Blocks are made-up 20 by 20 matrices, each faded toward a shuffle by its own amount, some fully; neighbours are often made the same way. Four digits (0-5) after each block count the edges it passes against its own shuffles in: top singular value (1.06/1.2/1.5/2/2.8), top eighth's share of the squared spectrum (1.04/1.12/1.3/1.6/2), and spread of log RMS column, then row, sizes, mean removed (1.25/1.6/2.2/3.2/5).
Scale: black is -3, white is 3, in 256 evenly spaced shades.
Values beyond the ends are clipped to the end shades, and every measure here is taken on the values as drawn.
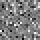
1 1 0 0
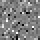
0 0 0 0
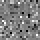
1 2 0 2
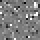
2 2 0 0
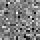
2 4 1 1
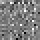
2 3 1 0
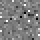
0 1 0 0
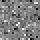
1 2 0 0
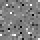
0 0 0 0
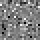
2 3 0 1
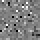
1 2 0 0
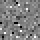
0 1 0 0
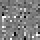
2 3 2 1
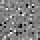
1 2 1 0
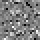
1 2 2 0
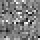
2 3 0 2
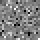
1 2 0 0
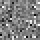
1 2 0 1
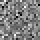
0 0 0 0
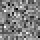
0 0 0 0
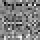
3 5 2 2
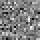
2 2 0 1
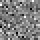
0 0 0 0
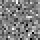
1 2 0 0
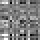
4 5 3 3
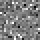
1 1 0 0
